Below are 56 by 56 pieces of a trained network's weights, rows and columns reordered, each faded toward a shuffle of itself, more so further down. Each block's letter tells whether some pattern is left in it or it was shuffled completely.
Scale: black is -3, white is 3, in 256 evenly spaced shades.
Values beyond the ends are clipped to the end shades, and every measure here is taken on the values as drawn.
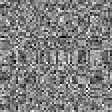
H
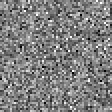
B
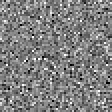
B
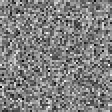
B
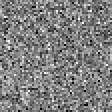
B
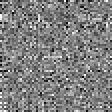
H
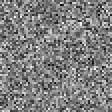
B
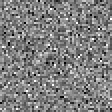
B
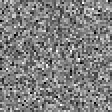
B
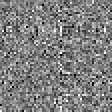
H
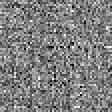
H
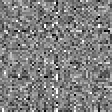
H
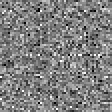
H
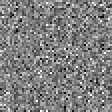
H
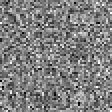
H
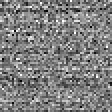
H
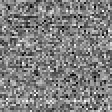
H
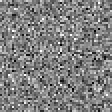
H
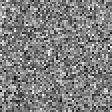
B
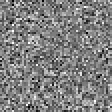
H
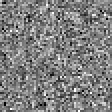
H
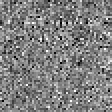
H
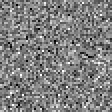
B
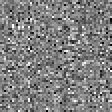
H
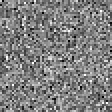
H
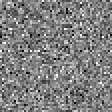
H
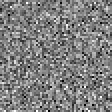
H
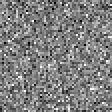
B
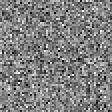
H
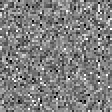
H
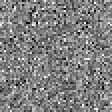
H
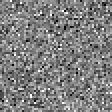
B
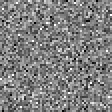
B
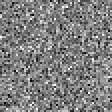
B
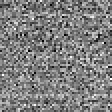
H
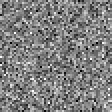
B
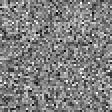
H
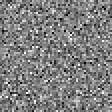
B
